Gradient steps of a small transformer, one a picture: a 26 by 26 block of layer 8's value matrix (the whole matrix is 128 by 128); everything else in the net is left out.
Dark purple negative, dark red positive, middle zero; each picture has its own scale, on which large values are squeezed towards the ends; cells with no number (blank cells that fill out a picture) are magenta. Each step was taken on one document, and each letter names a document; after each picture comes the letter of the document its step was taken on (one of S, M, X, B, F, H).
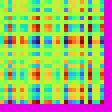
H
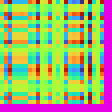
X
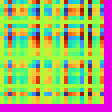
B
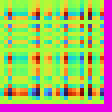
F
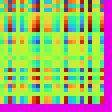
H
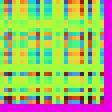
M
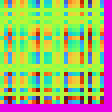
M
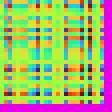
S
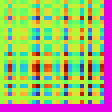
F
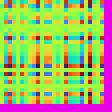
B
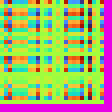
X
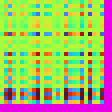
B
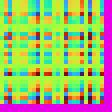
M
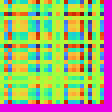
S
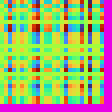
H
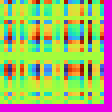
B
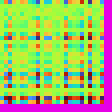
M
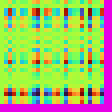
F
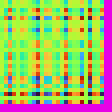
F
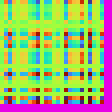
M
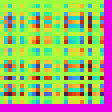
B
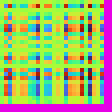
S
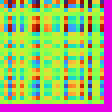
H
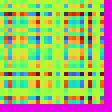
X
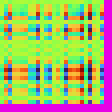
S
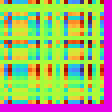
X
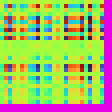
S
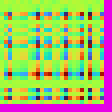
X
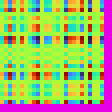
H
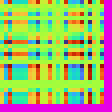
X
